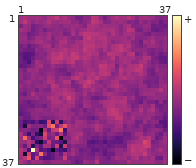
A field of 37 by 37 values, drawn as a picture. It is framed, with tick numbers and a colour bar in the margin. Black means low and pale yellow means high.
The bottom left is the roughest part. An odd patch, rougher than its surroundings, sits in the bottom left. There are no regular stripes. The distribution is heavy-tailed on both sides.
